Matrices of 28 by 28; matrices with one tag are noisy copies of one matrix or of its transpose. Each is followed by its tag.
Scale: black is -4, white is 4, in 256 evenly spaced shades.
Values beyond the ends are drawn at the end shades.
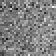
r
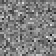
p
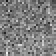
r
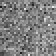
r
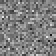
p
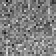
r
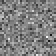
p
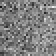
r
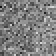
r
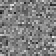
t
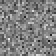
p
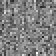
t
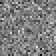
p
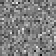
p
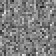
t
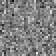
t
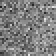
r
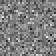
p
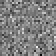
p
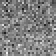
r
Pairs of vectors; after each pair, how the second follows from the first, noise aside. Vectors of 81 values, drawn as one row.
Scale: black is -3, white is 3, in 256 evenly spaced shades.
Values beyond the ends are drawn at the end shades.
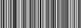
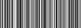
negated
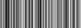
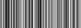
copied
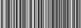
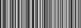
negated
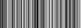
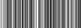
negated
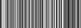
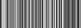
copied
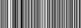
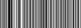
negated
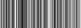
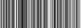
copied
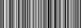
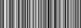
copied
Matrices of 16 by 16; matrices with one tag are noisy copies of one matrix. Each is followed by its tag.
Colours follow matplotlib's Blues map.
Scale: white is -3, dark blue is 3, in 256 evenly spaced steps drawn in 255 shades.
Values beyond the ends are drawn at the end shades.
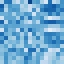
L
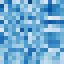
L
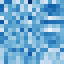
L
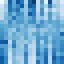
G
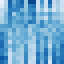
G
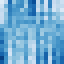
G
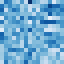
L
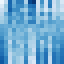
G
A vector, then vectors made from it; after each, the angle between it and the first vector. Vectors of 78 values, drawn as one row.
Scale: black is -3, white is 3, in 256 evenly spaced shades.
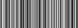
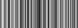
partly aligned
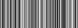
nearly opposite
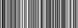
nearly opposite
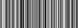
nearly parallel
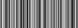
nearly parallel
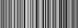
orthogonal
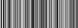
orthogonal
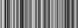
partly aligned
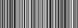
partly opposed
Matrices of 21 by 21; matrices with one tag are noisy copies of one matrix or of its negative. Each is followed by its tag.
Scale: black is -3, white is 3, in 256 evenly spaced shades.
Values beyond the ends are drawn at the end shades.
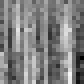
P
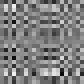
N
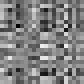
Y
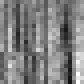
P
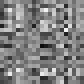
Y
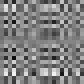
N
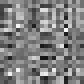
Y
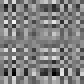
N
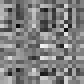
Y
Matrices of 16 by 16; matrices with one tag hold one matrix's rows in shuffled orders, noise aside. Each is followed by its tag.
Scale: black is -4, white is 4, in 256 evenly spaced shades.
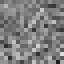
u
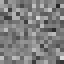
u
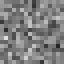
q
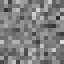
u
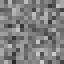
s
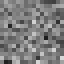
u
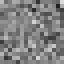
u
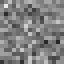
q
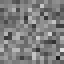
u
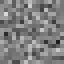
q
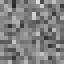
s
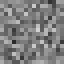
s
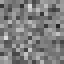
q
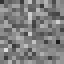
q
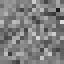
u
